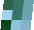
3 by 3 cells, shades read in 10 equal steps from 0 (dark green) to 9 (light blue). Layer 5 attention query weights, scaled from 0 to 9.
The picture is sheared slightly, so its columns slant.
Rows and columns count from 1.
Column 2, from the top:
3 3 8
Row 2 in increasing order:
3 6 9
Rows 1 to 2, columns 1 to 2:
2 3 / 9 3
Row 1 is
2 3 6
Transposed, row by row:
2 9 0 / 3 3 8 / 6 6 7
